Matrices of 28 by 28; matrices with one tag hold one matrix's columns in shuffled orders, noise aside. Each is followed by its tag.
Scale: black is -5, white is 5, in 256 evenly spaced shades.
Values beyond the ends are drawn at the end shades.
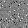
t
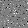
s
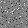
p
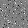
s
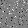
p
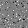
t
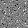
s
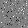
p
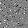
s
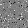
t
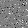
s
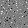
p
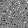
p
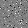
s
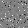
t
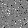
s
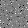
s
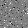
s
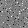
p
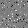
t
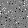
p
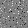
p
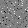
p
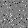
t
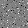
s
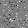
t
